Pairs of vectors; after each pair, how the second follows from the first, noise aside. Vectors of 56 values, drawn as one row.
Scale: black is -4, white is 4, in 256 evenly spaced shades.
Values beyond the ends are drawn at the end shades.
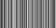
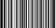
scaled up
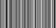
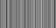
shrunk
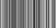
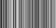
wrapped around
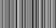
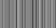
shrunk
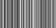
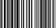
scaled up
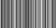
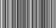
wrapped around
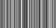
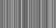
shrunk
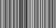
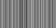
shrunk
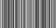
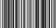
scaled up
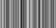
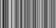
wrapped around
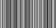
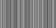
shrunk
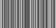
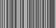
wrapped around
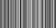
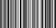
scaled up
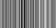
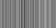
shrunk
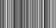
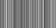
shrunk
